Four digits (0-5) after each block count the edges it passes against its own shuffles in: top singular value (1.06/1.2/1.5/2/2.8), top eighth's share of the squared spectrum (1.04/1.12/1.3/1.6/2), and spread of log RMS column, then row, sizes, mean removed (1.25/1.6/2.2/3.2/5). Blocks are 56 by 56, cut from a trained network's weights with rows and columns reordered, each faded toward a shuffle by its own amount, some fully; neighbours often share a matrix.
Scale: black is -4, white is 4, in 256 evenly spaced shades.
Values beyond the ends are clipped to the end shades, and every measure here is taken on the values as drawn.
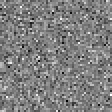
2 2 0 0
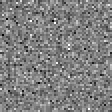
2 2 0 0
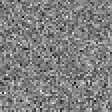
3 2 0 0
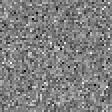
1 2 0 0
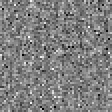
1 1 0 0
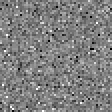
0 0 0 0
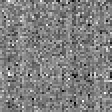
2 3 1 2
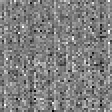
3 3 2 2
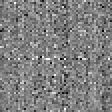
3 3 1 2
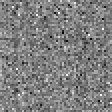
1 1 0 0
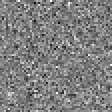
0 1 0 0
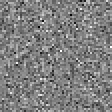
2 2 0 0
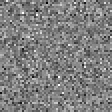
2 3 1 1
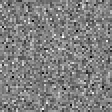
0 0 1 0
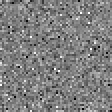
0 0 0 0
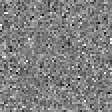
2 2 1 0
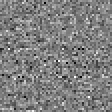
3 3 1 1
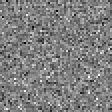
0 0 0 0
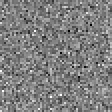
0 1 0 0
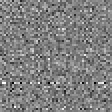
3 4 2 2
